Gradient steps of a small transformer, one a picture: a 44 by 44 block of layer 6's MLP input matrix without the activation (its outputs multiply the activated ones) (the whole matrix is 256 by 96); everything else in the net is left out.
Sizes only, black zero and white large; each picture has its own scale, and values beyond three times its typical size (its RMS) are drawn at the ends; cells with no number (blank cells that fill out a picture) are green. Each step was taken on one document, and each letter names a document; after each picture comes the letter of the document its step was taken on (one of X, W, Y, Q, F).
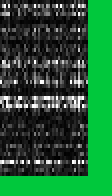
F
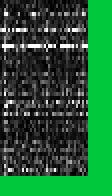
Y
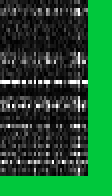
F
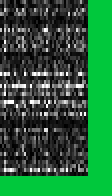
Y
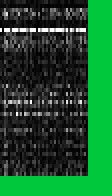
Y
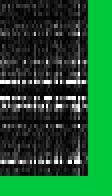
F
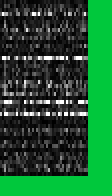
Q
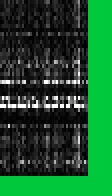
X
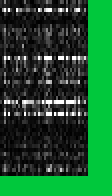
Q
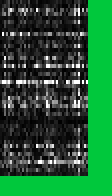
X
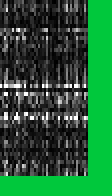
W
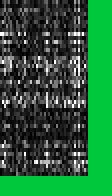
X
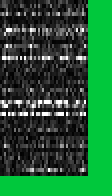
Q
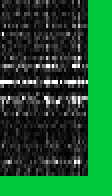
X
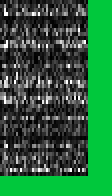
Y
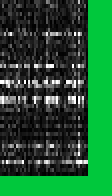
X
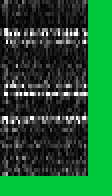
W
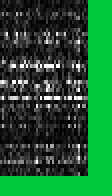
X
